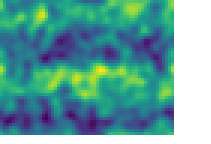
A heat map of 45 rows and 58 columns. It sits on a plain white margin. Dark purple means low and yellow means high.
No seam splits the table. No lone cell stands out from its neighbours. Stripes running across repeat 2 times from top to bottom.
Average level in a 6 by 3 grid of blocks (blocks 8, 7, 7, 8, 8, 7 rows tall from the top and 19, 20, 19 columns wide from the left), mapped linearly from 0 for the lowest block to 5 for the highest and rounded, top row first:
434
211
111
454
223
002
